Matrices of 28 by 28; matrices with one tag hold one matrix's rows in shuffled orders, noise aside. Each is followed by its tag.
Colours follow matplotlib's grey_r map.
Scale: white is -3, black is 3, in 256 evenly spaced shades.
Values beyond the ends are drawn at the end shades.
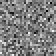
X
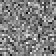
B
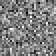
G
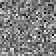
B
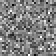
X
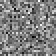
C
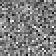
B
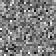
X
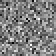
G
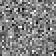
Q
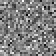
B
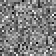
Q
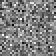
Q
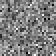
B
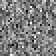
G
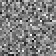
G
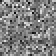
C
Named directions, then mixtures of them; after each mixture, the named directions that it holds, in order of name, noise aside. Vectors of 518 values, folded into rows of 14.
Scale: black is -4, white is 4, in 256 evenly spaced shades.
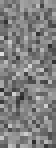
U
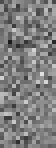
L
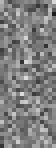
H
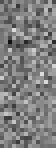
L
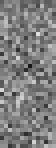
U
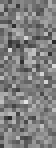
H, L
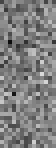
L, U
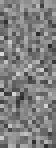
U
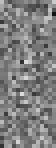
H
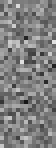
H, L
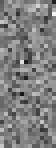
H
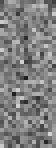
H, U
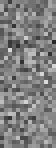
H, L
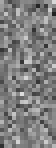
H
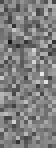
L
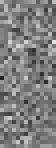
L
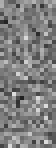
H, U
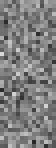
U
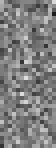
H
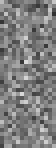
H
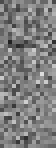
L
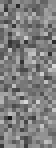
H, L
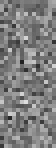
H, L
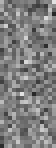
H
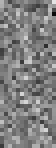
H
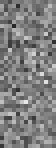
H, L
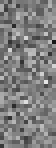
H, L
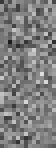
L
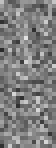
H, U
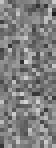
H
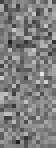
L
